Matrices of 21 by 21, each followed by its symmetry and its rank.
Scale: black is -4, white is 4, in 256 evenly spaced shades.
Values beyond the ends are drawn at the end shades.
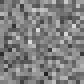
neither, full rank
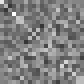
symmetric, full rank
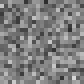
neither, full rank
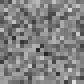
neither, full rank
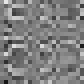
neither, rank three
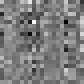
neither, rank three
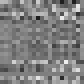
neither, rank three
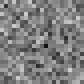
symmetric, full rank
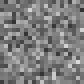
neither, full rank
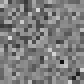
symmetric, full rank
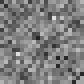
symmetric, full rank
